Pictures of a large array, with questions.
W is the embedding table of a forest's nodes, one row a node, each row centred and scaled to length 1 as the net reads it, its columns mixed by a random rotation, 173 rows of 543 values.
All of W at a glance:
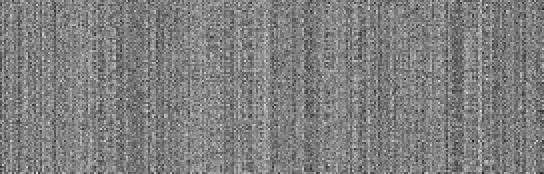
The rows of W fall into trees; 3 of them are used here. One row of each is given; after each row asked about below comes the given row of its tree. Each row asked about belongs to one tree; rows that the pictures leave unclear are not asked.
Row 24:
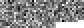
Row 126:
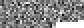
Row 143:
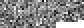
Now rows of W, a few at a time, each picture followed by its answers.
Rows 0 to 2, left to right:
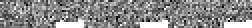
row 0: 143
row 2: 126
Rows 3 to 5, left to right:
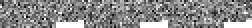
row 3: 126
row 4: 143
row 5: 143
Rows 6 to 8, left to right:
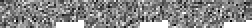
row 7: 24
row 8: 24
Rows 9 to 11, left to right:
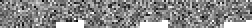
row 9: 143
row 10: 126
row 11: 126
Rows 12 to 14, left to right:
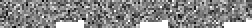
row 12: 143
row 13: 126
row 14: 143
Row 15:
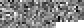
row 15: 24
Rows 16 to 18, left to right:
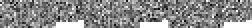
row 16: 24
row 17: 143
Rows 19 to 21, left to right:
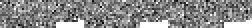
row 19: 143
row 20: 126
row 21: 24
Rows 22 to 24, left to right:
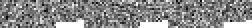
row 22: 143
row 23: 126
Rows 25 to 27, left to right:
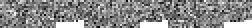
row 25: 24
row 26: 143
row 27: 143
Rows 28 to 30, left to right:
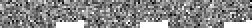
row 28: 126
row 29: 126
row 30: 143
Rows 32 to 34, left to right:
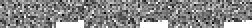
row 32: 126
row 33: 126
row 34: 126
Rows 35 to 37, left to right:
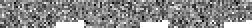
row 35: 126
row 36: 24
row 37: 126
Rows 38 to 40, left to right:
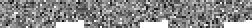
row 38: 24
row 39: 143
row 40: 126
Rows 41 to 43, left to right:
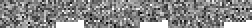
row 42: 143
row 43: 126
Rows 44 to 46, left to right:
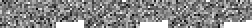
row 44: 126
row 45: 126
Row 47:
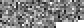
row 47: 24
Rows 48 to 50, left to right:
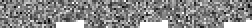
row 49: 126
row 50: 143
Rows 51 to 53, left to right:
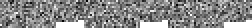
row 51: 24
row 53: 143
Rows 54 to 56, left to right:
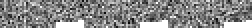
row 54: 143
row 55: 126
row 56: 126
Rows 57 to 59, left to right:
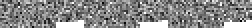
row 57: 126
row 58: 126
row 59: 126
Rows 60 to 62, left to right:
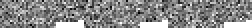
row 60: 143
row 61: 143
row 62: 126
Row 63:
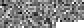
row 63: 126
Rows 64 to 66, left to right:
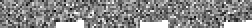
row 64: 143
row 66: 126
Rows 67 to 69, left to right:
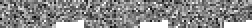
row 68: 143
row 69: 126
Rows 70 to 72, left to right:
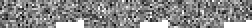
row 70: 143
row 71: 143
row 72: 24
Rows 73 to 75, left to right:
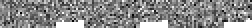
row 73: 126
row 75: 143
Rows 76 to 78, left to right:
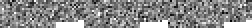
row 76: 24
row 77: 24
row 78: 143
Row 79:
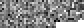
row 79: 143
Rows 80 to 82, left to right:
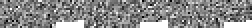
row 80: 126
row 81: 126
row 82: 126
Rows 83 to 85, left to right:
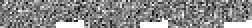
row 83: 143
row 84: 143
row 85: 24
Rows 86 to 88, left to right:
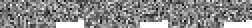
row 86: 143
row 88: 126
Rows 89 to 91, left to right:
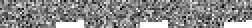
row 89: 143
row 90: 126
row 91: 126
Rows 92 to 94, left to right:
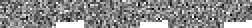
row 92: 126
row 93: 126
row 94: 126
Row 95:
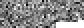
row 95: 143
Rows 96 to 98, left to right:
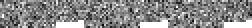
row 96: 126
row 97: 143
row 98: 24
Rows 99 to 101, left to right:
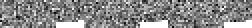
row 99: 24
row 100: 126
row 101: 143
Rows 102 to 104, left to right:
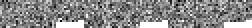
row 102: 126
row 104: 143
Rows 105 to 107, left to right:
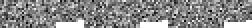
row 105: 143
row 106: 126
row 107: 126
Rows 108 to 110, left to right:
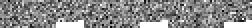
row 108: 126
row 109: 143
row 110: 143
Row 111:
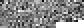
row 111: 143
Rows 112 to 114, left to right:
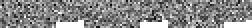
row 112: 126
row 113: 143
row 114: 126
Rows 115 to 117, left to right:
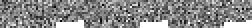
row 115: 126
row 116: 126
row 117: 126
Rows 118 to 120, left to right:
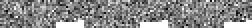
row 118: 143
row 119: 126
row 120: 143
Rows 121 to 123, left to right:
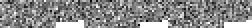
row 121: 24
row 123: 24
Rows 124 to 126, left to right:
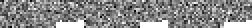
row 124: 143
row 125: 24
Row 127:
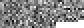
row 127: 126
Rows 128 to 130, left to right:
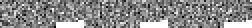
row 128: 24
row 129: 24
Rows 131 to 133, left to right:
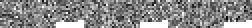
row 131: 143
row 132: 126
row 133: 24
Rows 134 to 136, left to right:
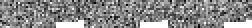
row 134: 24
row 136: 143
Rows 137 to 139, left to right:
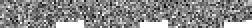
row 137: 126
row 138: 143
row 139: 126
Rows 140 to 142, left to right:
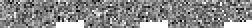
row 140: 24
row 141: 24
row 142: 126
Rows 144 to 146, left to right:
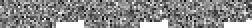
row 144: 126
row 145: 143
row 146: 143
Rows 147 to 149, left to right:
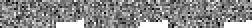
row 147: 24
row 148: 126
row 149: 126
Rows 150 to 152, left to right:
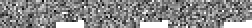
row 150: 143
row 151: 126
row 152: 126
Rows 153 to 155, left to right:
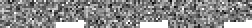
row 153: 24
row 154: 126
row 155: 143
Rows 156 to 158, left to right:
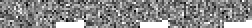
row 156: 143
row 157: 24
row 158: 24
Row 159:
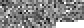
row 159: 126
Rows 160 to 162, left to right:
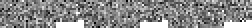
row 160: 143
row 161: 143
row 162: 126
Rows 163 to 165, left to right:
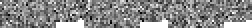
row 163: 143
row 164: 143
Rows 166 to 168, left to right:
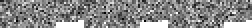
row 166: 126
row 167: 126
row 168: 126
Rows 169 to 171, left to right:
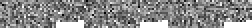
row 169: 126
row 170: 126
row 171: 126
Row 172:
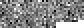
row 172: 143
